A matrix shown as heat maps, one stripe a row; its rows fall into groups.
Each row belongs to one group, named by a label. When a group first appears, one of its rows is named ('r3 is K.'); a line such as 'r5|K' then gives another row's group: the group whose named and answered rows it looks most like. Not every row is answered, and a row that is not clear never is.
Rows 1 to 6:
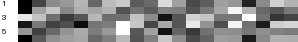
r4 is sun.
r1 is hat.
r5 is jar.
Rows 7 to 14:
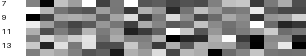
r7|jar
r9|hat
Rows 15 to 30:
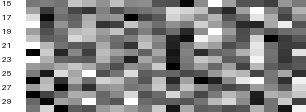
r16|sun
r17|sun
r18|jar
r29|jar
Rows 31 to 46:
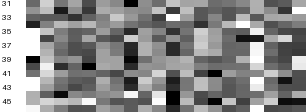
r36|jar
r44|jar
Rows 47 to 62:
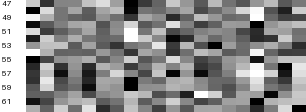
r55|hat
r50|hat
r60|sun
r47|sun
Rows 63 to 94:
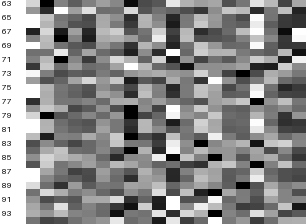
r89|jar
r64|jar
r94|sun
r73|jar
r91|sun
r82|sun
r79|sun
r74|sun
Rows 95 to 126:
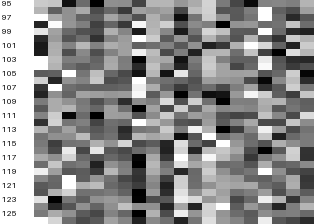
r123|sun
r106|jar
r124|sun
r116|jar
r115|sun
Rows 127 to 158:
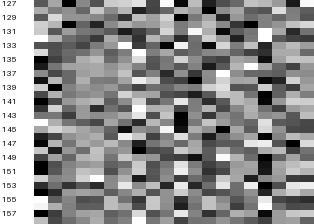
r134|jar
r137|sun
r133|sun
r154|hat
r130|jar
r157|hat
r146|hat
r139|sun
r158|jar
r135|hat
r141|hat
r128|sun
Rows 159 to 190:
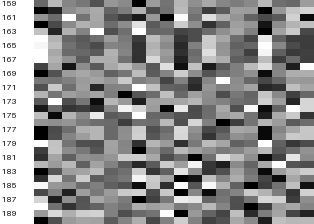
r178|hat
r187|sun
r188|jar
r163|jar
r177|hat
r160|hat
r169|hat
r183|hat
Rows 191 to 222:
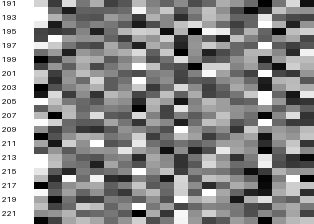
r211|jar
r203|hat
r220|jar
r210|hat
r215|jar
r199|hat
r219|sun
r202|jar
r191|jar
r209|sun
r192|jar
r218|jar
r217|hat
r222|hat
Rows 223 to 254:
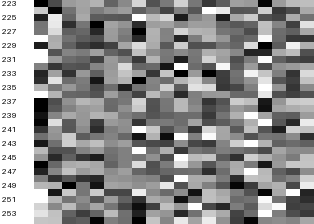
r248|sun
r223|hat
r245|sun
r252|sun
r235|sun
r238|hat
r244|jar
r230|jar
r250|jar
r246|hat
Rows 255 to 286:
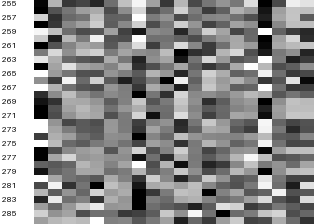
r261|hat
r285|sun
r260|jar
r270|hat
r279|hat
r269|hat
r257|jar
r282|sun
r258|hat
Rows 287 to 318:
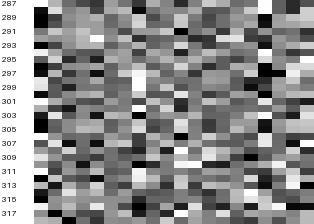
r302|jar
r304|hat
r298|jar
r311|jar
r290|hat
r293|hat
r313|jar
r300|hat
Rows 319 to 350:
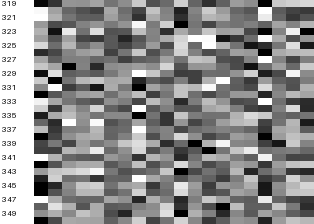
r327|sun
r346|hat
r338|hat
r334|jar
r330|sun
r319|hat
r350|hat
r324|sun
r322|jar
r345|hat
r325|jar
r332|hat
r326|hat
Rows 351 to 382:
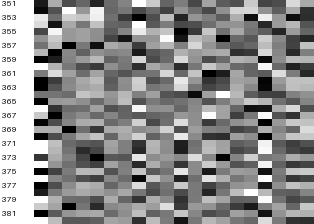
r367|sun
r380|jar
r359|hat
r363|hat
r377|hat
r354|jar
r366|jar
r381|hat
